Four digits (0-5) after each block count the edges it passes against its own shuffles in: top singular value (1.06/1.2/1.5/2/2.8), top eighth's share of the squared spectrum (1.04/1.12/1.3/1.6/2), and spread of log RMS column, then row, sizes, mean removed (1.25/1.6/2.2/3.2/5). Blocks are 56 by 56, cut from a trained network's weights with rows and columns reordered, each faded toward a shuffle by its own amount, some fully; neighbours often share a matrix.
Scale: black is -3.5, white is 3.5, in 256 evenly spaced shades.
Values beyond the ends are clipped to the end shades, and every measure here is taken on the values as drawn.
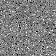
1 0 0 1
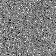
0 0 0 0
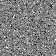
0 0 0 0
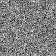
2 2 1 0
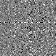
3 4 2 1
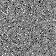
0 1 0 0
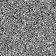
0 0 0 0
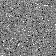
0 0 0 0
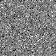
1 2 0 1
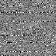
3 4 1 3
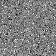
1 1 0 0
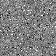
1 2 0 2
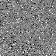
0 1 0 0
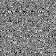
2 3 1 2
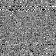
2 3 0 2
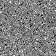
1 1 0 0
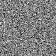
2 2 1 0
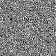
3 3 1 1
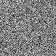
1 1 0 0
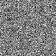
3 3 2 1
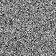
1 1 0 0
